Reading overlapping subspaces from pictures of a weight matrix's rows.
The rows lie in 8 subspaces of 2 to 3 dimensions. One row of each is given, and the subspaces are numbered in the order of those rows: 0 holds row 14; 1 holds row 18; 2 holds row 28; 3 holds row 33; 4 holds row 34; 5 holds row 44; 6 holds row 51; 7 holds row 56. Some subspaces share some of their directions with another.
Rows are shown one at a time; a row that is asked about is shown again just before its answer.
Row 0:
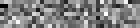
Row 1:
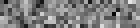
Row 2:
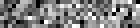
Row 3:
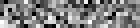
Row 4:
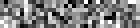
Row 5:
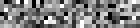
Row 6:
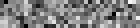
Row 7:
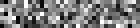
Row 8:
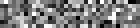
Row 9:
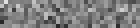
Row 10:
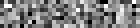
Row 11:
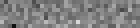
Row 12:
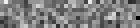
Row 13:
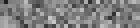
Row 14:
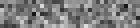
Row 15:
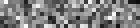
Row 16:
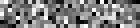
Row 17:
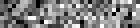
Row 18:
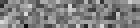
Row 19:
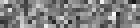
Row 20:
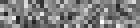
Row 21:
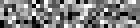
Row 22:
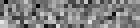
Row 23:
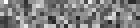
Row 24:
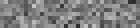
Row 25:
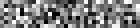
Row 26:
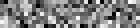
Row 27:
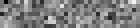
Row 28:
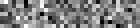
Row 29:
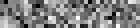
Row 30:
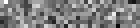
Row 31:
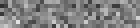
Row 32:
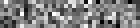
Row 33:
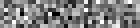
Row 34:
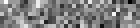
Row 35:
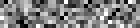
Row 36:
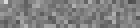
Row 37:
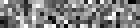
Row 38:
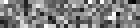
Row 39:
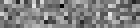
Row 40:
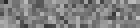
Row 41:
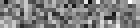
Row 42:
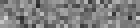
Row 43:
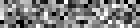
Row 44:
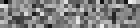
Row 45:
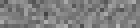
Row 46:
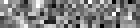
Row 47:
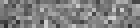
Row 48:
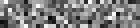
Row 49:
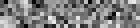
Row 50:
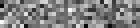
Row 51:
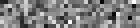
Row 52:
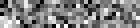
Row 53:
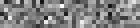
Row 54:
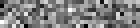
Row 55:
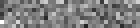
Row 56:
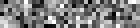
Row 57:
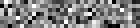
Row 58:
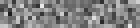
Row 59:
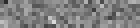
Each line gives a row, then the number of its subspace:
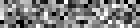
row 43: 1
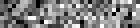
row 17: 4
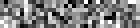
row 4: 3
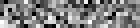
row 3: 2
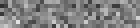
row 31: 5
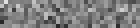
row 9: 0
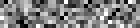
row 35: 1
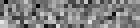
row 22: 2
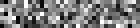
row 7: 2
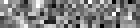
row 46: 4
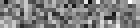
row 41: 3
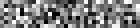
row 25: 3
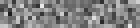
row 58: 2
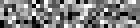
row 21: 2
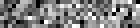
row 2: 4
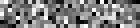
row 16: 1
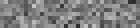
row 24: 2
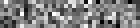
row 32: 3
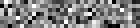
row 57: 1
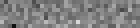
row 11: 0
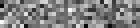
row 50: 1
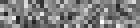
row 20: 2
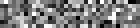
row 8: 5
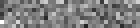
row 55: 1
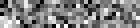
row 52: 5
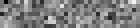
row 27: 7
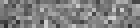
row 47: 4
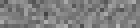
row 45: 0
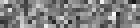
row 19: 6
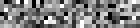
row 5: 7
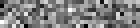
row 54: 1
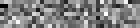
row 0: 5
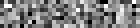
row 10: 6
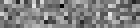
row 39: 7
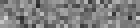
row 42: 7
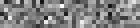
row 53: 7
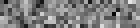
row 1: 4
